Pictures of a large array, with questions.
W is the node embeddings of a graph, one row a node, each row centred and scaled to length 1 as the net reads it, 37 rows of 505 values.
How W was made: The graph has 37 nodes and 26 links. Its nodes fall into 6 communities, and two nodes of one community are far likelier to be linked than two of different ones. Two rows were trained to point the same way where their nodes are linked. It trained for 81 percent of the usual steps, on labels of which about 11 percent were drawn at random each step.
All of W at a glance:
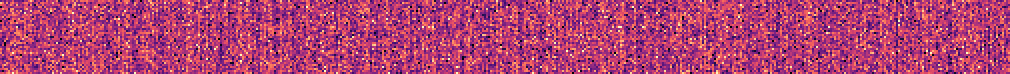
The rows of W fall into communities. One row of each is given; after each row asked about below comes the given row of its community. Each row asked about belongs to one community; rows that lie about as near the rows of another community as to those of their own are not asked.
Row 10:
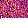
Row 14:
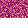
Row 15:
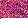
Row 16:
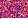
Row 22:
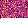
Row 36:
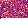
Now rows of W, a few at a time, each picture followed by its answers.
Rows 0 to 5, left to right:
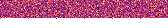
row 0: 36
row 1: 14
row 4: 14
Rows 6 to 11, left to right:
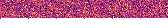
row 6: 16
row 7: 36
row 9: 16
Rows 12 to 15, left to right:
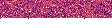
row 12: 36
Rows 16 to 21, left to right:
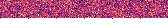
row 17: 15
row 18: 15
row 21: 10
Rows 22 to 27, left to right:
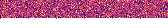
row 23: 15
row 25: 16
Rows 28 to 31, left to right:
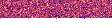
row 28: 16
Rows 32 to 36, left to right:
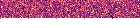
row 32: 14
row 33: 22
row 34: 14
